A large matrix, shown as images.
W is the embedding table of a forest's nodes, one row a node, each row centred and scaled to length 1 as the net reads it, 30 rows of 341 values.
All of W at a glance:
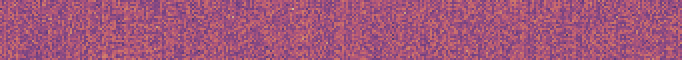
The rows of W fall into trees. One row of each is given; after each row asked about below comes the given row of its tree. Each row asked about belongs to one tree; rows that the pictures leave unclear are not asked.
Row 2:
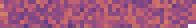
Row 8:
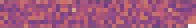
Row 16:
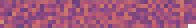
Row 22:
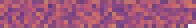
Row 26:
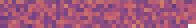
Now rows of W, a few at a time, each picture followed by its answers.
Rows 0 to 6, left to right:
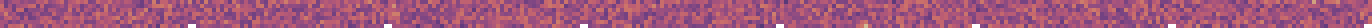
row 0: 2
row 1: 26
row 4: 16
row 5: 26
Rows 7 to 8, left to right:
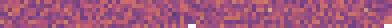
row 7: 16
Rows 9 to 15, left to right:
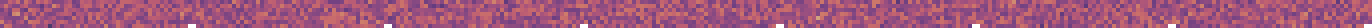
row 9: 16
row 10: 2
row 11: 22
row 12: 26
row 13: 22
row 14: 8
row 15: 16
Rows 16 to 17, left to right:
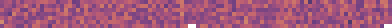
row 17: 22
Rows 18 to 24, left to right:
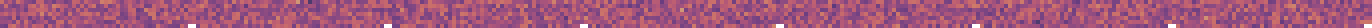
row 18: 26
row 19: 22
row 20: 26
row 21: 16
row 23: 8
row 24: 8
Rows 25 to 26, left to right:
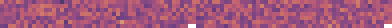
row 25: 26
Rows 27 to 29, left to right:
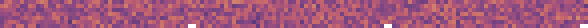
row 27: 22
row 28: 8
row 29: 26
